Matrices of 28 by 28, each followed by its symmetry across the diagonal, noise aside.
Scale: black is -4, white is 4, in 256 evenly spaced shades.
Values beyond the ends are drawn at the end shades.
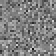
neither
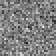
antisymmetric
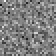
antisymmetric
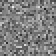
neither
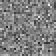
antisymmetric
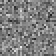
antisymmetric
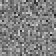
neither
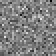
neither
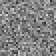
neither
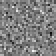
antisymmetric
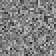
neither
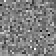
antisymmetric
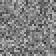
antisymmetric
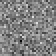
neither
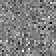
antisymmetric
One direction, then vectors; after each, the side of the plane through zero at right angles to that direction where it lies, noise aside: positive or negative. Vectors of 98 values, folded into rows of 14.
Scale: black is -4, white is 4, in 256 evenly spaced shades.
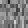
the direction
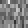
negative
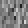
negative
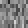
positive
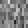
negative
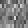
negative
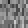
positive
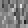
positive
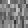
negative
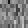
positive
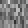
negative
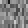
positive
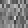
negative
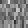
negative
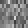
negative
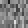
positive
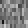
negative
